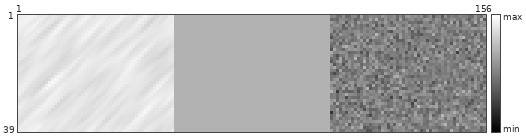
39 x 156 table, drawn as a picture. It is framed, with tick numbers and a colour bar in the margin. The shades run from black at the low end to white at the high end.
It is made of 1 by 3 panels. Panel 1,1: very high, slanting up to the right, faint in contrast. Panel 1,2: high, flat. Panel 1,3: middling, fine-grained.
